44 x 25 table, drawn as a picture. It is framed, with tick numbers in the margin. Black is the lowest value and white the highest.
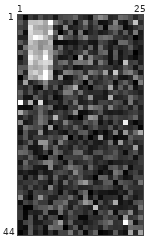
In the top left lies a patch that is higher than the rest. The values are skewed, with a long tail toward high values. The ninth with the highest average is the top left. No single row or column stands out from its neighbours.
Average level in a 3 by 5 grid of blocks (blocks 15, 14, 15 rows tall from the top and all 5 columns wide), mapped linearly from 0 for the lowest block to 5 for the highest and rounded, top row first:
54111 | 11111 | 01101
